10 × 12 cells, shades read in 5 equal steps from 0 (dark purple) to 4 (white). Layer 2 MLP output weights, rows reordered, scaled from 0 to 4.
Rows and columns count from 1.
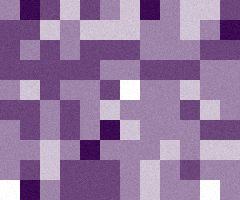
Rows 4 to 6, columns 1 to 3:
1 1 1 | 2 3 1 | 1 1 2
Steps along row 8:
same up down down up same same up down up same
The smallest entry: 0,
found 6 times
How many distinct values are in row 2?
4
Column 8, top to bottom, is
0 2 2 1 2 2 2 2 3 3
